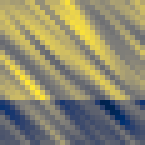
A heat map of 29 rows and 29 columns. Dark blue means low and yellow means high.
Seam: horizontal, 70% of the way down, the top part higher. Ninth with the highest average: top middle. Ninth with the lowest average: bottom right. Grain: diagonal, down to the right.
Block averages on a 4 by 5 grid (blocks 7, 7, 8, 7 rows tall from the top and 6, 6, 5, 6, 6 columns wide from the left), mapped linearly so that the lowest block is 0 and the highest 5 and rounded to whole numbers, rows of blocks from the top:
44533
33443
33222
02100
